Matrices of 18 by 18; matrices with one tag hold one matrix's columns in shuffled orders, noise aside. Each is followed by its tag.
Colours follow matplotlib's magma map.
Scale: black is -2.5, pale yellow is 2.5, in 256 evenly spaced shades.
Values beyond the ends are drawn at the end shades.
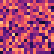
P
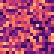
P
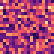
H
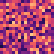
P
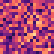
P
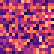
H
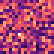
P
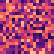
H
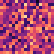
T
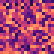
T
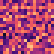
H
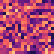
H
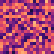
H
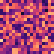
H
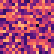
H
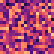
T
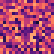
P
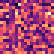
T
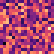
T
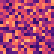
P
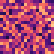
H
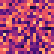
P
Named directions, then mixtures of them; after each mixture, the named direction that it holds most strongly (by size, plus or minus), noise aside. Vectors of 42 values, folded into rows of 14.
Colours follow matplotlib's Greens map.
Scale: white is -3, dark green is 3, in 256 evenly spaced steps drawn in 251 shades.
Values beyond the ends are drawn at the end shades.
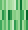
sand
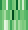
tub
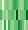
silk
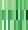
silk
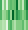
tub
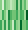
sand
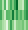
tub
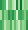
sand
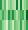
sand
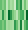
sand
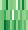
tub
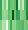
tub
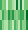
sand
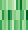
sand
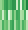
sand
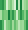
sand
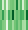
tub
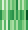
silk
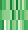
tub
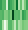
tub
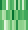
tub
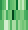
tub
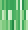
sand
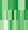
tub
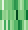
silk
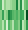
sand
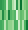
sand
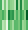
sand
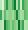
silk
